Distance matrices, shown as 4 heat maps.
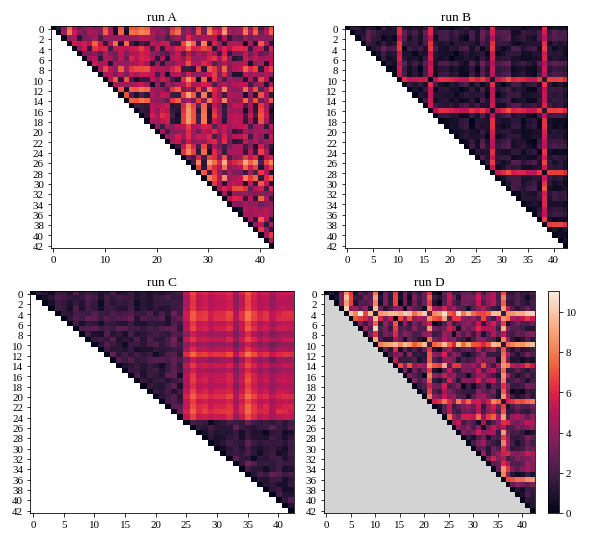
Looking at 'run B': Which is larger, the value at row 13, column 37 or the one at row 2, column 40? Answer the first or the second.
the second
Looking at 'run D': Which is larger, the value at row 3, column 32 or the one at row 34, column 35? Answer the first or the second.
the first
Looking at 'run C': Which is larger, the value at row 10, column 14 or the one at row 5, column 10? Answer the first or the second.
the second
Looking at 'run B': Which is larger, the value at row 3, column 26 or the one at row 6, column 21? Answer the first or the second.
the first
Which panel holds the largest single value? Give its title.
run D
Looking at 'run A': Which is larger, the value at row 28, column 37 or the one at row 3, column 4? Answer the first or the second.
the second
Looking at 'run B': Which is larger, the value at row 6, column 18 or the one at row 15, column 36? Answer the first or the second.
the second
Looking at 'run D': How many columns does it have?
43
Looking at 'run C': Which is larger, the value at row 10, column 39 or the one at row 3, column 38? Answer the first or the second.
the second
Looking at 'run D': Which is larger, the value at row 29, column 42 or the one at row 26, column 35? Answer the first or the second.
the second
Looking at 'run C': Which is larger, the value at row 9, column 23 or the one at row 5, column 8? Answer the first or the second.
the first
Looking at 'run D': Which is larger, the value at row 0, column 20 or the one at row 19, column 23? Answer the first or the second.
the first
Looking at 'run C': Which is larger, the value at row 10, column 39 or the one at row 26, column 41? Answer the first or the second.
the first
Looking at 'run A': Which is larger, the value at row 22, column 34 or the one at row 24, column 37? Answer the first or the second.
the first
